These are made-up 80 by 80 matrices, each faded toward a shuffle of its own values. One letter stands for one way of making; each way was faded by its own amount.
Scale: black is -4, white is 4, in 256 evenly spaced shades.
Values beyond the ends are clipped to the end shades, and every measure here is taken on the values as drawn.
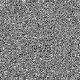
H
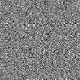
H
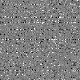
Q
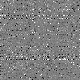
Q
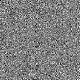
H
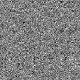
H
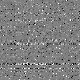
Q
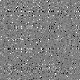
Q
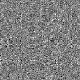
H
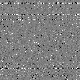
Q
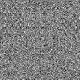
H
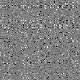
Q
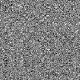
H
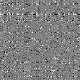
Q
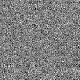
H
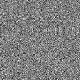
H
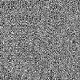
H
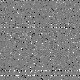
Q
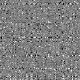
Q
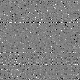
Q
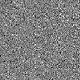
H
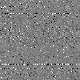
Q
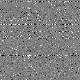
Q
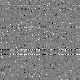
Q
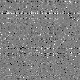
Q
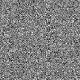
H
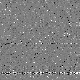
Q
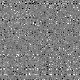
Q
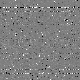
Q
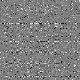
Q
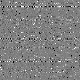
Q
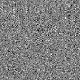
H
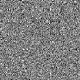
H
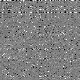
Q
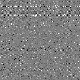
Q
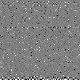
Q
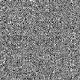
H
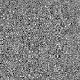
H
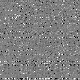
Q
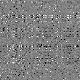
Q
